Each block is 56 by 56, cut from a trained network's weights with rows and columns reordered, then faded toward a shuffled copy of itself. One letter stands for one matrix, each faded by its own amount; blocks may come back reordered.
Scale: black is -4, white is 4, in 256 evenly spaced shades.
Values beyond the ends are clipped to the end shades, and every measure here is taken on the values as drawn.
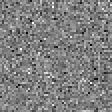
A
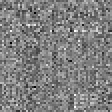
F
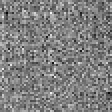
F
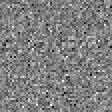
A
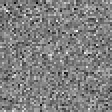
A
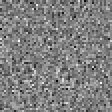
A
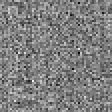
F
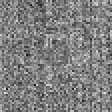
F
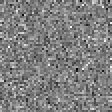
A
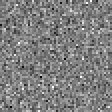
A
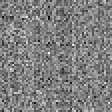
F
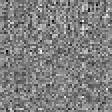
F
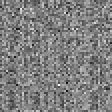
F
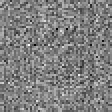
F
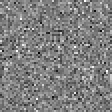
A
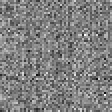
F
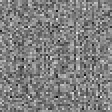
F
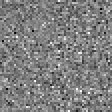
A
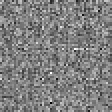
F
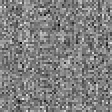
F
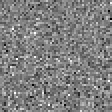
A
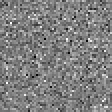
A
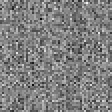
F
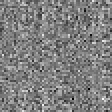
F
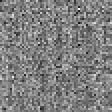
F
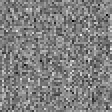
F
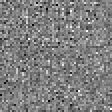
A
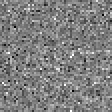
A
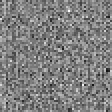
F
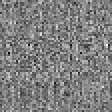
F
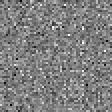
A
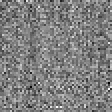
F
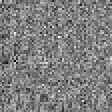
F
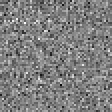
A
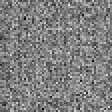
F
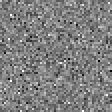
A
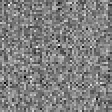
F
